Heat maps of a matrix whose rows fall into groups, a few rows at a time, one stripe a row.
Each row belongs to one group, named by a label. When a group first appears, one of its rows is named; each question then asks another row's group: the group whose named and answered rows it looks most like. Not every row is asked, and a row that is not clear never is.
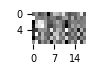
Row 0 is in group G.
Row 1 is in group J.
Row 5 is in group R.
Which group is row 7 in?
R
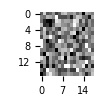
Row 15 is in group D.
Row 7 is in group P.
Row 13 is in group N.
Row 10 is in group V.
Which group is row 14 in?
V
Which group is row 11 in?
P
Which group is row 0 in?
G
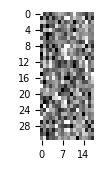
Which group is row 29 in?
N
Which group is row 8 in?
N
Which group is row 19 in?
V
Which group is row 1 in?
N
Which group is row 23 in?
R
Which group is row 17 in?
V
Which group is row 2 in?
R
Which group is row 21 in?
P
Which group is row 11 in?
N
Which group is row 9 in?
G
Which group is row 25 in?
G
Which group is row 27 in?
N
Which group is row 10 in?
R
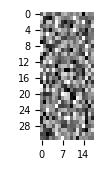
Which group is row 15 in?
G
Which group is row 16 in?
R
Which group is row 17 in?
N
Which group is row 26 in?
N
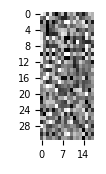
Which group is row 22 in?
D
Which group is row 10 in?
N
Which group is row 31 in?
G
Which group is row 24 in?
N
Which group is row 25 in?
V
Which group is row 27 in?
D
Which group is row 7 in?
P
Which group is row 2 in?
N
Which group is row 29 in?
G
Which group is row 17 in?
P
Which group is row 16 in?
D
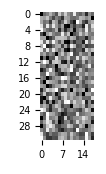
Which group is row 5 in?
V
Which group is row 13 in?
G
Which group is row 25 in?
V
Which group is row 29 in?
V
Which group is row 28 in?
D
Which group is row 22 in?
N
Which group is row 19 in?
D
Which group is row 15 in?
V
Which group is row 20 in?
G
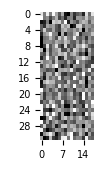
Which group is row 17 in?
D
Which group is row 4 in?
G
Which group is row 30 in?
D
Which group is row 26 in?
D
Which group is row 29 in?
J
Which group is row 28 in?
G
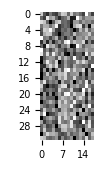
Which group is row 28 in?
G
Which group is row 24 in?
G
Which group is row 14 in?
N
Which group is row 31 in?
R
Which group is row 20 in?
N
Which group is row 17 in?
R
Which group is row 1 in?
V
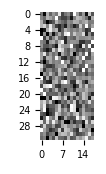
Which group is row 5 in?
N
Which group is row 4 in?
D
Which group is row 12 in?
V
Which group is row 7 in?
P
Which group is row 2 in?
J
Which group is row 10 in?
R
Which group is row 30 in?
G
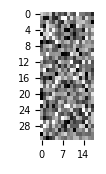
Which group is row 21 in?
D
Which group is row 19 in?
D
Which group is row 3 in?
V
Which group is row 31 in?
J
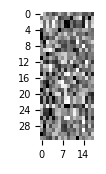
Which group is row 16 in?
R
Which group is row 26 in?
N
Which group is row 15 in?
N
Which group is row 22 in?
N
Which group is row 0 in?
P
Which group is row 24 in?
J
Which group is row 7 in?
V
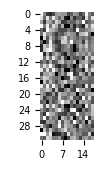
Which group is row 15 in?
D
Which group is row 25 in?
V
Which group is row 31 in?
V
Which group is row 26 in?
R
